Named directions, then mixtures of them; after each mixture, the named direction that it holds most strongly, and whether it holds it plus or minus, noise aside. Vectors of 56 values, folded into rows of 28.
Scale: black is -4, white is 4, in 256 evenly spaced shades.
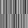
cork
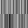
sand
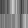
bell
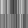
bell, minus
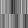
bell, minus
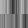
bell, minus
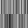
sand, plus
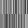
cork, plus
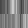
bell, plus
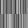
cork, plus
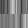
bell, plus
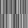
cork, plus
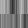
bell, minus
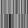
sand, plus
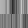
bell, minus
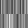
sand, minus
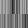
bell, minus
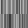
sand, plus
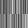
cork, plus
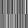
cork, minus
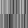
sand, plus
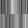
bell, plus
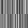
cork, minus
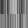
bell, plus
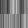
bell, plus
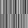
cork, plus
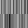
sand, plus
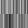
sand, plus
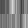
bell, plus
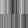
bell, minus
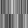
sand, plus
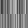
cork, minus
